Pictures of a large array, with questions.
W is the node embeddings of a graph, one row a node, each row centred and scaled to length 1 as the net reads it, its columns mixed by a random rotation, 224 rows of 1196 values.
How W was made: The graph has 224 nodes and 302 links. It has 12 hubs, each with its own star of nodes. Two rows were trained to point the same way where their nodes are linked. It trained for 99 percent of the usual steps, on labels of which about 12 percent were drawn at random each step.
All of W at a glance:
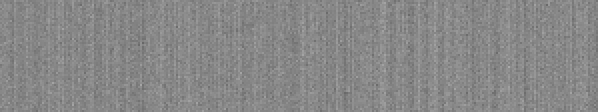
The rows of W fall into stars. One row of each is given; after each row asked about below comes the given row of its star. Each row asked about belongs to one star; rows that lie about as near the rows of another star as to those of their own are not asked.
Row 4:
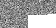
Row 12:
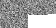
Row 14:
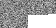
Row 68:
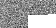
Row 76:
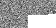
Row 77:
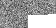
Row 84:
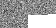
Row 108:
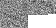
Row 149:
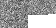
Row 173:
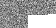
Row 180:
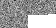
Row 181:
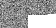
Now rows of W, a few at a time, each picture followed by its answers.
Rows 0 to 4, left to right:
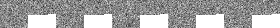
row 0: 76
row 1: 77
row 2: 173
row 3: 12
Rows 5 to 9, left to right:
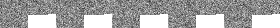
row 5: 108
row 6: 181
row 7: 4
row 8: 180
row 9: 180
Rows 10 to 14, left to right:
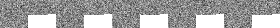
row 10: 68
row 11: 180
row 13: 4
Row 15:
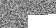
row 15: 173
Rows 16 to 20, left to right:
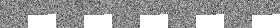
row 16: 173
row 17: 108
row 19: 76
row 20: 76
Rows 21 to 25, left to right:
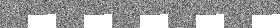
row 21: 173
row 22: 12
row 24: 14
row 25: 77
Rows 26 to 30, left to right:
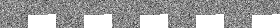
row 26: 84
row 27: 4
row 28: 68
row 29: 4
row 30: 76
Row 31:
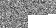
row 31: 108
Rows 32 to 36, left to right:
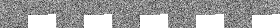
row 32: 68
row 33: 180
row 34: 14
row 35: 4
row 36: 108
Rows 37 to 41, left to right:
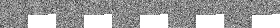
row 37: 84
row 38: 76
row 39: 76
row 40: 84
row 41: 173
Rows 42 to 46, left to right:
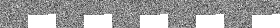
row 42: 12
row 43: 14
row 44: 181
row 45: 173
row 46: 68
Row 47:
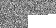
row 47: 14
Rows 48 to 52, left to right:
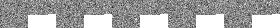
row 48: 77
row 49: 180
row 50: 76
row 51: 180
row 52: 14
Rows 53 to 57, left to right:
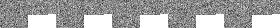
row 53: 14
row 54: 84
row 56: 4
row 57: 84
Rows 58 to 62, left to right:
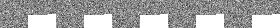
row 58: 4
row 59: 180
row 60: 149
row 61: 14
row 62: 84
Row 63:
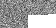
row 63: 84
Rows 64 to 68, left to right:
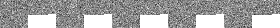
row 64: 149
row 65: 12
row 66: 84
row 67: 14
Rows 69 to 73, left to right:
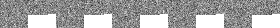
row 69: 173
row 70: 181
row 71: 12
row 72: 181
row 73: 76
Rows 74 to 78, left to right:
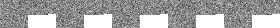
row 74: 108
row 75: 180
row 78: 181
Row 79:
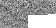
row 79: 173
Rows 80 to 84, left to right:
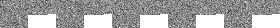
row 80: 181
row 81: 108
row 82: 14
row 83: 14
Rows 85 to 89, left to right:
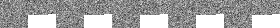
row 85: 84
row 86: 180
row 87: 180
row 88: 68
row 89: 149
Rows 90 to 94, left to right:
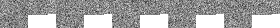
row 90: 149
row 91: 14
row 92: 108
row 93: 181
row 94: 14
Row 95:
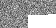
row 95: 76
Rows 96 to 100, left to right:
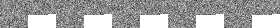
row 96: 77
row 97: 76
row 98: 76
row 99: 173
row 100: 76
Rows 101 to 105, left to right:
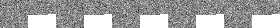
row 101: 149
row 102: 77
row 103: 180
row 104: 180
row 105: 68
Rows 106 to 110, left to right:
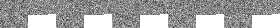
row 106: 14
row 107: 12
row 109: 108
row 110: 181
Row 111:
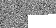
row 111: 14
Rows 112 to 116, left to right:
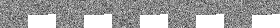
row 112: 4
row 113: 76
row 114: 149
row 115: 76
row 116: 173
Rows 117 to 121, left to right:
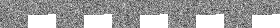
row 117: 180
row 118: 68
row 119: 173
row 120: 181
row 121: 180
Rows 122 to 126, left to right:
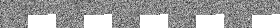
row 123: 108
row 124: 76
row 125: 4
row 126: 12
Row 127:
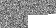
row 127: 4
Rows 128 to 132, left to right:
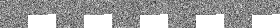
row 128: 108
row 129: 149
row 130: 108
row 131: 14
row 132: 12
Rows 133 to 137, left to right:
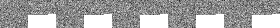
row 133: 14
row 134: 181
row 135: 68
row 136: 77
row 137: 4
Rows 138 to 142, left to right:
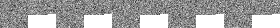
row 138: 77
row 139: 149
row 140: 76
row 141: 4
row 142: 14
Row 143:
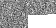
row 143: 180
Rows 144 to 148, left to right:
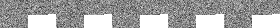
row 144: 77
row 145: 108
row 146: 181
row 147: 180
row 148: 173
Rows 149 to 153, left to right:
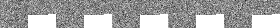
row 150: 4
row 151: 12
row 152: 14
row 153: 68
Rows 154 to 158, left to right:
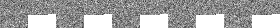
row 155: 77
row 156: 12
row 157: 76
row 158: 173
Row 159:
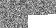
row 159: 108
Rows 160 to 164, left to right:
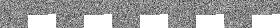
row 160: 181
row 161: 108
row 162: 12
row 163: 181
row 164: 68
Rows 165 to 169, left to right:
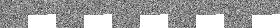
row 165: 108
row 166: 77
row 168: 84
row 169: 12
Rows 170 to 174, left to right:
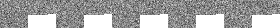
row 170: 84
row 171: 14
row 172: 12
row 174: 108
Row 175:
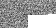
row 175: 14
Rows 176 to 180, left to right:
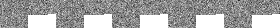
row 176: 181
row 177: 149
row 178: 14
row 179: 181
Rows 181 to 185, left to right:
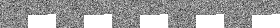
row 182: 149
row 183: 108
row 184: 180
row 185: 4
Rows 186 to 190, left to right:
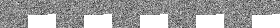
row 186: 4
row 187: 4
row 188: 14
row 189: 149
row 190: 4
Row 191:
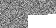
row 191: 4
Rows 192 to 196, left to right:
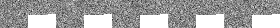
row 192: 4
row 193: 173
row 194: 108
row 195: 12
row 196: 108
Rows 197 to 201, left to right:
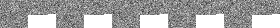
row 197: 173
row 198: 180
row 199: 4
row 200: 14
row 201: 180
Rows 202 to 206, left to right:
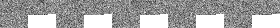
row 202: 181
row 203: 149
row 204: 108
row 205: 173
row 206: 173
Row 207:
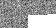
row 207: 84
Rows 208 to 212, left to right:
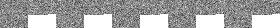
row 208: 77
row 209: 77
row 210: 84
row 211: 180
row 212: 68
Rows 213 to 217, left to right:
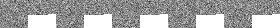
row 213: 173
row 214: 180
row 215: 77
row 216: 180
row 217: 12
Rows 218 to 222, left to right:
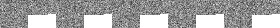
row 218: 181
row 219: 181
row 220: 76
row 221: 149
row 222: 181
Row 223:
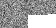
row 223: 84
